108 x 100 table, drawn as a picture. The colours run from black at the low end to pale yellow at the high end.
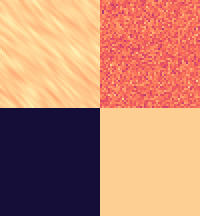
The table splits into 2 rows of 2 panels. Panel 1,1: very high, slanting down to the right, faint in contrast. Panel 1,2: high, fine-grained. Panel 2,1: very low, flat. Panel 2,2: very high, flat.
